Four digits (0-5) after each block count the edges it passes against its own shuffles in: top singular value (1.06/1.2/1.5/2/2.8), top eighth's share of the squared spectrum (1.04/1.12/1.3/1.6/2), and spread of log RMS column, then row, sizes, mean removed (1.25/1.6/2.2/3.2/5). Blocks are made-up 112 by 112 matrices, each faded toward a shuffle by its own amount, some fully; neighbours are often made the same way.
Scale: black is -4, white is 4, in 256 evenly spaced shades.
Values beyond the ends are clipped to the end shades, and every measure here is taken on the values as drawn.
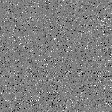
4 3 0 2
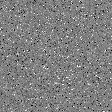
0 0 0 0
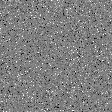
0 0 0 0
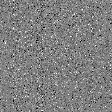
1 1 2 0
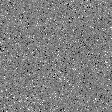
0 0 0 0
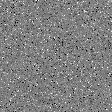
0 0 0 0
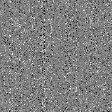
2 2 3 0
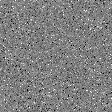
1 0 0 0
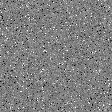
0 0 0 0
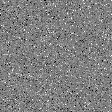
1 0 1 0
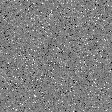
0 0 0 0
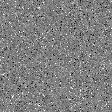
1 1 1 0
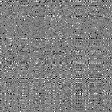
5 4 2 3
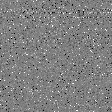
3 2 0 1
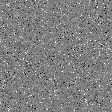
1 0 0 0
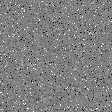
2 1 0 0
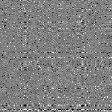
5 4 2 3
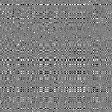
5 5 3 4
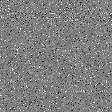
3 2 0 1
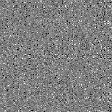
4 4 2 2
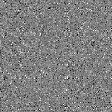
4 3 2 2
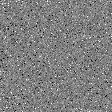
2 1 0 0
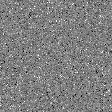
2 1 0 0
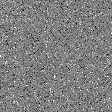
0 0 0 0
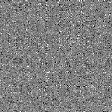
4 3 2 2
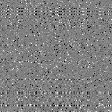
5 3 2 2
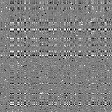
5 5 3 4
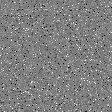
2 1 0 0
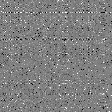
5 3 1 2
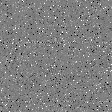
2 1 0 0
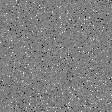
2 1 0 0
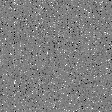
3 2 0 0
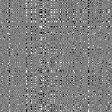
5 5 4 3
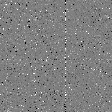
4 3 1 1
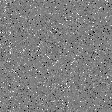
2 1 0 0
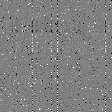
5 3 2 1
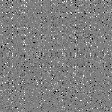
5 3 2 2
